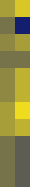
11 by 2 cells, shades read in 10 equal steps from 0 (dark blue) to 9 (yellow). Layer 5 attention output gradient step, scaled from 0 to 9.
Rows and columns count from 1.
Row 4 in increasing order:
4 4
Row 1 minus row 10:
2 5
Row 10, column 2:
3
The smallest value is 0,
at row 2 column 2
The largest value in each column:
6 9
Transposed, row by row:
6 4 5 4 5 5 6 6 4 4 4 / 8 0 6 4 7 7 9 7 3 3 3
